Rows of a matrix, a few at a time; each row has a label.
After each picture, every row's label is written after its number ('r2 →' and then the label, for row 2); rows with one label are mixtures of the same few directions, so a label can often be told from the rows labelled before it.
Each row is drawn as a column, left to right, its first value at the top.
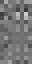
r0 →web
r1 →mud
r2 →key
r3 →web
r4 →web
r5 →web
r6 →web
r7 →mud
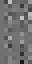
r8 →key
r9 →mud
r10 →mud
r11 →web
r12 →web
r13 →key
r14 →web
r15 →web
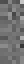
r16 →mud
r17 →mud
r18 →web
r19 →web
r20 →mud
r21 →mud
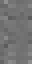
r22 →key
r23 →mud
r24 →key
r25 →key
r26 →mud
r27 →web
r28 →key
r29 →key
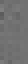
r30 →web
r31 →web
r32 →key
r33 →web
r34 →web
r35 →mud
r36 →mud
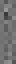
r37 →web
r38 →web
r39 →key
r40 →key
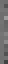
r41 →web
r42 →key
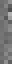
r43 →key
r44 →key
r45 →web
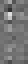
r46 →web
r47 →web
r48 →web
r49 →mud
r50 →web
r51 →web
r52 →key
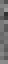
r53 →key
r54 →web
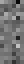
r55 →mud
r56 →web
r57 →web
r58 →key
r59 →mud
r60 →web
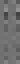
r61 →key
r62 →web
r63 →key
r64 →mud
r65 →web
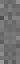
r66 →key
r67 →key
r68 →web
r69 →key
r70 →mud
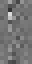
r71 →key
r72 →mud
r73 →web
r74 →key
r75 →mud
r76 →mud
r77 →key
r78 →mud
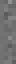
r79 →mud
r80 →web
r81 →mud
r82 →key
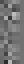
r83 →mud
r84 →key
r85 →key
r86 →web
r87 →web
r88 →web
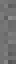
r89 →web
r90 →key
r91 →key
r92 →key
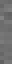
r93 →key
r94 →web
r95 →web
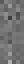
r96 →mud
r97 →web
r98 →key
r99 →key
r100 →web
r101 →key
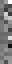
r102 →key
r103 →web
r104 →mud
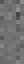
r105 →mud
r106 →key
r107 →web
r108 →mud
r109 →web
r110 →mud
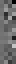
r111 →key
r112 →web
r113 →key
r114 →mud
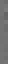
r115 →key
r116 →web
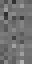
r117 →key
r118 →web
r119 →web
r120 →mud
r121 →key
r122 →key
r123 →mud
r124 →mud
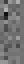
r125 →key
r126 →web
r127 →mud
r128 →web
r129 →mud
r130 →mud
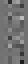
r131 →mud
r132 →mud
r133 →mud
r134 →mud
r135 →mud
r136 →key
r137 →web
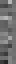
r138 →key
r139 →key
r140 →mud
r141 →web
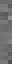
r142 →web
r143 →web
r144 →key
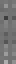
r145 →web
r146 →key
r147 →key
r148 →key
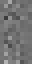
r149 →web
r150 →key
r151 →mud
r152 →web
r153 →key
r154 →key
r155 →key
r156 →web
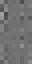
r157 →web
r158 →web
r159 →key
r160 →mud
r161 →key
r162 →mud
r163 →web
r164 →key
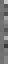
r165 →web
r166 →mud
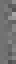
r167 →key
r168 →web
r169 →key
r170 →web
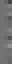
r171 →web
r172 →mud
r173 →mud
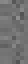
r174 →mud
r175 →mud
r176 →mud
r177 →mud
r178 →key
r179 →web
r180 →key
